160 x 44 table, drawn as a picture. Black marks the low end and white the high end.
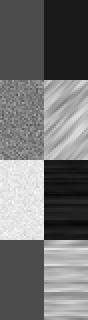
The table splits into 4 rows of 2 panels. Panel 1,1: low, flat. Panel 1,2: very low, flat. Panel 2,1: middling, fine-grained. Panel 2,2: high, slanting up to the right. Panel 3,1: very high, fine-grained, faint in contrast. Panel 3,2: very low, streaked across, faint in contrast. Panel 4,1: low, flat. Panel 4,2: high, streaked across.
